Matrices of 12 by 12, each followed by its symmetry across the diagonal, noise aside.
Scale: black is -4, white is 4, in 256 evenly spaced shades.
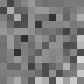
symmetric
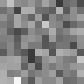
neither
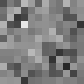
symmetric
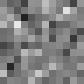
antisymmetric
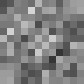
symmetric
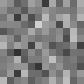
neither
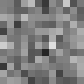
antisymmetric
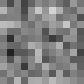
antisymmetric
